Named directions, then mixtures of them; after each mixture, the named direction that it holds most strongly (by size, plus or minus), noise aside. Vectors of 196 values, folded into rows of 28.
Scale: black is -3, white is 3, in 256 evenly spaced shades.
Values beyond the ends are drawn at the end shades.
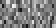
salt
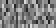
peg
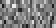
salt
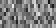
peg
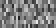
peg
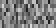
peg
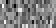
salt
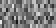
peg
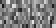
salt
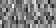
peg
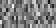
peg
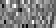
salt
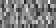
peg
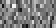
salt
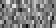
salt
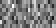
salt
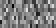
peg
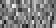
salt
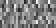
peg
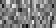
salt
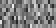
peg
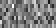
peg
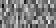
peg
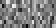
salt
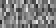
peg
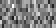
salt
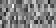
peg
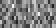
salt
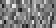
salt
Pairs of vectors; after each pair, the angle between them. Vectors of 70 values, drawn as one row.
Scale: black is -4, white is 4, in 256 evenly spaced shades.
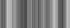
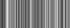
partly aligned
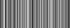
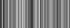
orthogonal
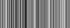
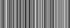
partly aligned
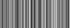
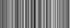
nearly parallel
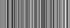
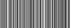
nearly opposite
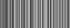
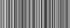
partly opposed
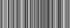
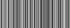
nearly parallel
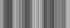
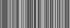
orthogonal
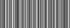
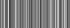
orthogonal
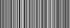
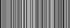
partly aligned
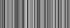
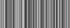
nearly opposite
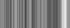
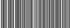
orthogonal
